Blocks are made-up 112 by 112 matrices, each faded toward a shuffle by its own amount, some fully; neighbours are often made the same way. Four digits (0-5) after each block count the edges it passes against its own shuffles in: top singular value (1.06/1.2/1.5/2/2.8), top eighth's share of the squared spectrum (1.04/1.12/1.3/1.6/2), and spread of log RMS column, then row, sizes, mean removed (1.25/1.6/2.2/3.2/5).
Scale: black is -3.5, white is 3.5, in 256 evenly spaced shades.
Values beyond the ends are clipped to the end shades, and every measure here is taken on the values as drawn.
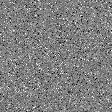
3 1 0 0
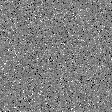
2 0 0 0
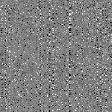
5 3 3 2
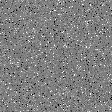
2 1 0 0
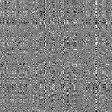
5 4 3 3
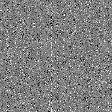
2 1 2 0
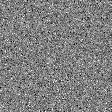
0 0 0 0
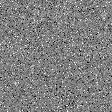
0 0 0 0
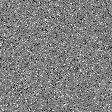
0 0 0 0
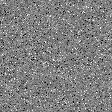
0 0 0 0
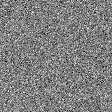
0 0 0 0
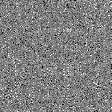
3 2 1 1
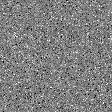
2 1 0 0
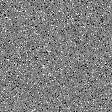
0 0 0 0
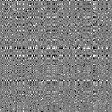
5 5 4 4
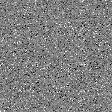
3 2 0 1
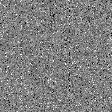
1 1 2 0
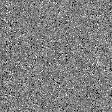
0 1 2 0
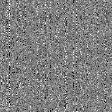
2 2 4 0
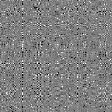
5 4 3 3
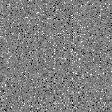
4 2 1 1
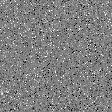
3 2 0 0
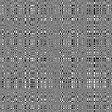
5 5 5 4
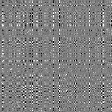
5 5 4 4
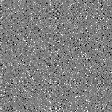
4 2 1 1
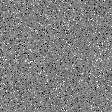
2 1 0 0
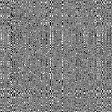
5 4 4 3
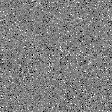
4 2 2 1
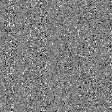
1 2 3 0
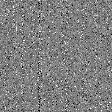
1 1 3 0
